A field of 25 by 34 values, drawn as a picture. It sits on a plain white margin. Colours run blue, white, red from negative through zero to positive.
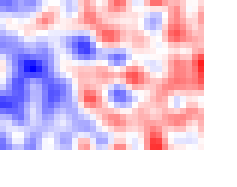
The ninth with the lowest average is the middle left. There is an overall slope up to the right. There are no lone odd cells. Overall the values sit about 50% of the way up the scale.
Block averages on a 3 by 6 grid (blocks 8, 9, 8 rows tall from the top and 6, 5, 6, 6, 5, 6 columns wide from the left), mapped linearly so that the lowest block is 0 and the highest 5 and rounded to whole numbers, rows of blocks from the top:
2 3 3 4 3 5 / 0 0 3 3 4 5 / 1 1 2 4 5 4
